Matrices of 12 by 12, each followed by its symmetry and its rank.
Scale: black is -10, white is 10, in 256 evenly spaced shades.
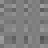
neither, rank one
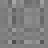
neither, rank one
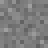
symmetric, full rank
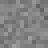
neither, full rank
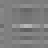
neither, rank one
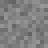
neither, full rank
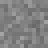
neither, full rank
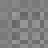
symmetric, rank one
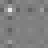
symmetric, rank one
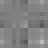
symmetric, rank one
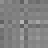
symmetric, rank one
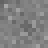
symmetric, full rank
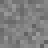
symmetric, full rank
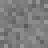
symmetric, full rank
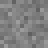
neither, full rank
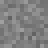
neither, full rank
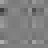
neither, rank one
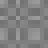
symmetric, rank one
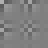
symmetric, rank one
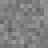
neither, full rank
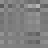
neither, rank one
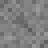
symmetric, full rank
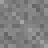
symmetric, full rank
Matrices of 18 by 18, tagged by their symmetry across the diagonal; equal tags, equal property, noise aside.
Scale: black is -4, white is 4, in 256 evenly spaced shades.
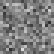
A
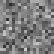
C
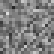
A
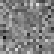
A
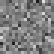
A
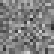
A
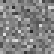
C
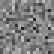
C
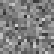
A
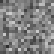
C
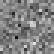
C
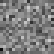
C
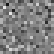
A
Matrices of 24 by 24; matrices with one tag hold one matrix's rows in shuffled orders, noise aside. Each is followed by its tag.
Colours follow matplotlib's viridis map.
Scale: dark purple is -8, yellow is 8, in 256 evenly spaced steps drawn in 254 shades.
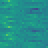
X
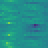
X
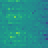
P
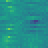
X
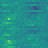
X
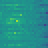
P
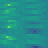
X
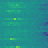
P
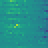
P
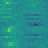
X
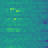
P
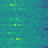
P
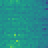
P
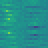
X
